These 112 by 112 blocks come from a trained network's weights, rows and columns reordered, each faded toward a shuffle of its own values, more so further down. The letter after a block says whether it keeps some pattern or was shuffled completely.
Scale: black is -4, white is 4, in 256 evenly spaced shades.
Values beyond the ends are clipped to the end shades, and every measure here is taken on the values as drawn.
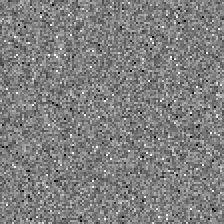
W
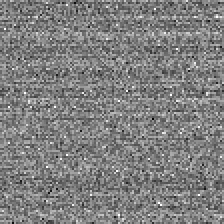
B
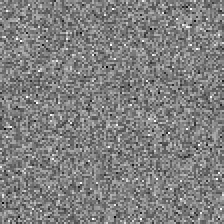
W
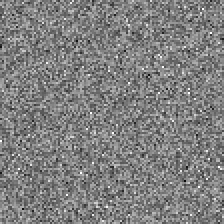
W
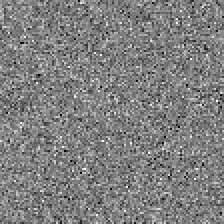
B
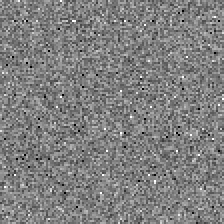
B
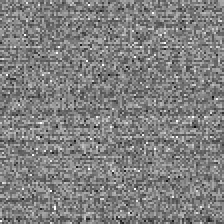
B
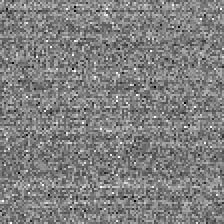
B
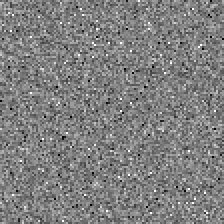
W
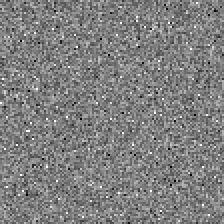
W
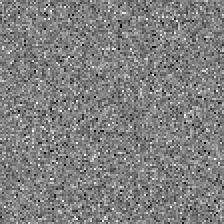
W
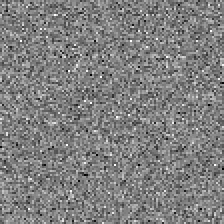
B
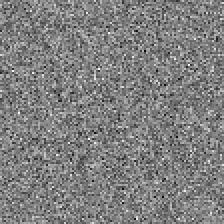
W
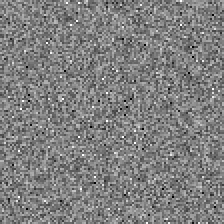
W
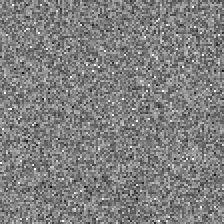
W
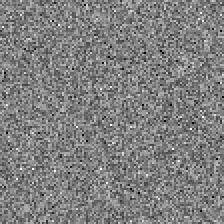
W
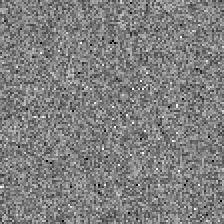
B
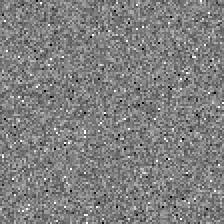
W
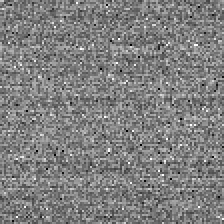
B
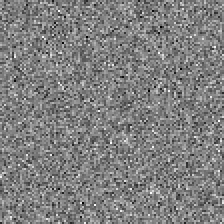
B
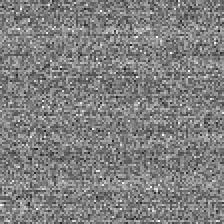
B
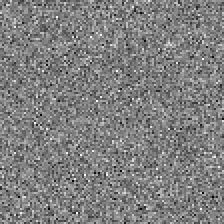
W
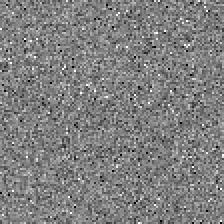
B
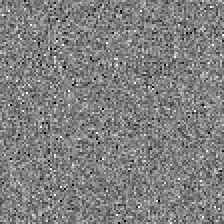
B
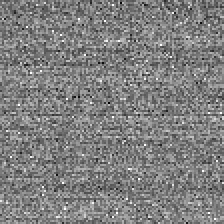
B
